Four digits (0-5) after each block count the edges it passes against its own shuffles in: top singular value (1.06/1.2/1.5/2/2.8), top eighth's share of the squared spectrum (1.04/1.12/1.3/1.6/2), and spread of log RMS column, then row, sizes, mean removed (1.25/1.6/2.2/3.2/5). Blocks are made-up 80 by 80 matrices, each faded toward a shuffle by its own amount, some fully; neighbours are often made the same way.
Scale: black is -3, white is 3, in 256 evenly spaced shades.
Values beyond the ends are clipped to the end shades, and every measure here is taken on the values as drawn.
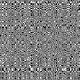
5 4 3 3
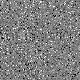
3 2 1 1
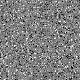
3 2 0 1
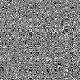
4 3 2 1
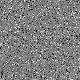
3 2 0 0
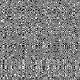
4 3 2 2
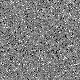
0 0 0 1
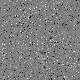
2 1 0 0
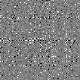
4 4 2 3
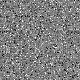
3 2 0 0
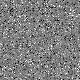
1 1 0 0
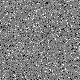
0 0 0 0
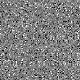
4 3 2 2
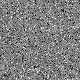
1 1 0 0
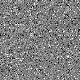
3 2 1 1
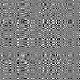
5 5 4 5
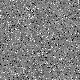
0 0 0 0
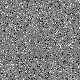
0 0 0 0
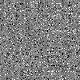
3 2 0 1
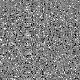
3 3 1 1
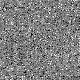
3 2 0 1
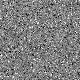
0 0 0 0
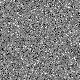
0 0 0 0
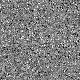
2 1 0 0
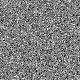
2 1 0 0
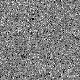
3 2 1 1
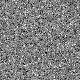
2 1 0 0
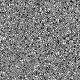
3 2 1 0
